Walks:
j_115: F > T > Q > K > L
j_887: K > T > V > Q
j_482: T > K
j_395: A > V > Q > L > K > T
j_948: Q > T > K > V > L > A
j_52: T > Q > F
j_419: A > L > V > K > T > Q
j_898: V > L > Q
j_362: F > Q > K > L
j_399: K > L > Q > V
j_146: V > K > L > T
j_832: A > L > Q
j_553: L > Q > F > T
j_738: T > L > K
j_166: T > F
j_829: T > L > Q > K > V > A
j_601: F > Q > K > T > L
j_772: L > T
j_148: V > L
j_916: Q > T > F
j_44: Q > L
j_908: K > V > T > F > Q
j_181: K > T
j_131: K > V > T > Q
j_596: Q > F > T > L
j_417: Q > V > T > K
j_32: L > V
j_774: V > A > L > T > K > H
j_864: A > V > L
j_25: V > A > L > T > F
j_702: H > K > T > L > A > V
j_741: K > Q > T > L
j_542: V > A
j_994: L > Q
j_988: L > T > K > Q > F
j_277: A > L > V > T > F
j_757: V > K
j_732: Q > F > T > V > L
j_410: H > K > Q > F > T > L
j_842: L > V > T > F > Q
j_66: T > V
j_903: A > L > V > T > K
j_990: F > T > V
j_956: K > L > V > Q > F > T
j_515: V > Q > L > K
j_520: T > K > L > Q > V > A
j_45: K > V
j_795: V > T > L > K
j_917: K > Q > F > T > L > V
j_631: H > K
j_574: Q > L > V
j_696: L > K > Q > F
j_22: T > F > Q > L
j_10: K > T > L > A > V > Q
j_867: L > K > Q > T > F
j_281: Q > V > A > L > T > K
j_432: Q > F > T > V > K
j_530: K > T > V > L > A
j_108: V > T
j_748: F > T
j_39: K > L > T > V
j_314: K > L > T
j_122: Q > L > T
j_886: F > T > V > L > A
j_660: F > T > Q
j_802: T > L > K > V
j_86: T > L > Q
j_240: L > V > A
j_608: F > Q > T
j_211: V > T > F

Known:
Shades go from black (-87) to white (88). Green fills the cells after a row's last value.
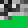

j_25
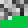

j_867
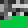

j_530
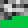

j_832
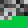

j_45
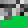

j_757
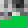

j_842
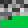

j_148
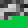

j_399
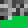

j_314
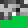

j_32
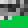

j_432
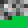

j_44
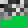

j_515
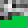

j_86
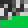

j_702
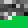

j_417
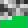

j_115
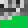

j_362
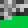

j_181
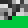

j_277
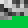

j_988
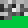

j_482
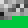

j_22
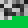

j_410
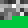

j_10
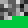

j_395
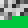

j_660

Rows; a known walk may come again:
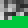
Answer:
j_956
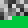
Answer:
j_741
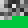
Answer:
j_917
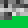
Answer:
j_898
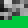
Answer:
j_738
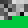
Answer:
j_542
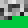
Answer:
j_166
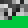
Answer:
j_277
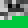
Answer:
j_732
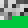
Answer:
j_660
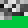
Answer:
j_631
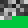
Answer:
j_45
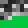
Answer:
j_146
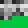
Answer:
j_772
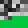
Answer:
j_25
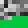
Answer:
j_887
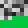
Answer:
j_410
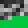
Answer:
j_39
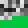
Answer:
j_362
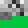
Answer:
j_553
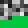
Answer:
j_864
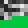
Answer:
j_795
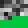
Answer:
j_574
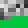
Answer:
j_22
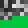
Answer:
j_948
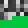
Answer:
j_281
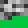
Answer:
j_832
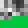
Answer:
j_842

